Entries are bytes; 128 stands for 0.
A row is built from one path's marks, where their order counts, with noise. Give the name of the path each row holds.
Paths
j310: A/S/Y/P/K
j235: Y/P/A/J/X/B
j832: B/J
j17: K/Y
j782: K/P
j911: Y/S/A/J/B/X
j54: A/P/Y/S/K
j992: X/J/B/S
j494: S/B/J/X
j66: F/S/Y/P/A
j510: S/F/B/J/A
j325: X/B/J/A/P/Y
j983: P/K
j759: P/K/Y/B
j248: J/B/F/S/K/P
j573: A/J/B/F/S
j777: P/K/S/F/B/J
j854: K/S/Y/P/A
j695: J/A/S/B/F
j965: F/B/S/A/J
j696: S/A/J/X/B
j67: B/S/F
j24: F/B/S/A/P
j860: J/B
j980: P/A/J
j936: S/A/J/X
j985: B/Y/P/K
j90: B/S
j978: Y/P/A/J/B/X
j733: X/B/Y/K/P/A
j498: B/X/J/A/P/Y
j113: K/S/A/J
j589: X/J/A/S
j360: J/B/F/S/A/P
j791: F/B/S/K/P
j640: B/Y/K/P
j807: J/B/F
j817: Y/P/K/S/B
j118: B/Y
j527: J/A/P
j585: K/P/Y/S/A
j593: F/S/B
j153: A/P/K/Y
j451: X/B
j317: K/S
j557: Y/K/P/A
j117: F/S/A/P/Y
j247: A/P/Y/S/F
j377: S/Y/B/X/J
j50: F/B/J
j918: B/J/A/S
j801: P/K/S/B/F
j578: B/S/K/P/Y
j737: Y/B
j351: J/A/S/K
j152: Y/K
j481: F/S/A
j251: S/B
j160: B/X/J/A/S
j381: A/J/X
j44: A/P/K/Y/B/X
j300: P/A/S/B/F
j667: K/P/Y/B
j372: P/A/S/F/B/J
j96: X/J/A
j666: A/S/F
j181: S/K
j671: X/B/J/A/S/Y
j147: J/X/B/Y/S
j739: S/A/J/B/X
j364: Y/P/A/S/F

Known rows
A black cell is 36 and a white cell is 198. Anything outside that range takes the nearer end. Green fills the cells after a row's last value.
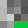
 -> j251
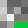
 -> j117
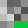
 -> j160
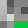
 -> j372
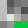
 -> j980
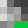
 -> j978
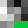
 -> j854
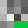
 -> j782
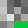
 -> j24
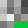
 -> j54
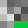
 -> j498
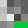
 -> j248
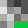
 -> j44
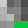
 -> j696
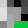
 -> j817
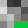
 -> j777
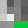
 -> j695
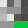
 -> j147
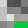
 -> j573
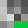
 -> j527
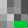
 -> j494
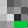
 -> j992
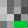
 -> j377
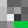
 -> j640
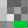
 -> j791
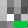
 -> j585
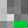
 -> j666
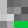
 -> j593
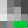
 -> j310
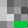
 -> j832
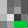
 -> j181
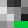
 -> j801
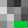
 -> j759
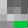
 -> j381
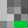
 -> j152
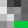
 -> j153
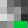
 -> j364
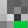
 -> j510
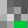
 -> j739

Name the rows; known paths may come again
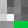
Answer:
j695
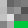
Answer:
j593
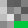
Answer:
j918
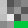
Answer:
j589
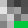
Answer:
j44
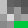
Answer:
j936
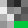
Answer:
j317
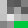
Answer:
j965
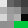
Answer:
j235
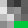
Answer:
j153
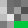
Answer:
j481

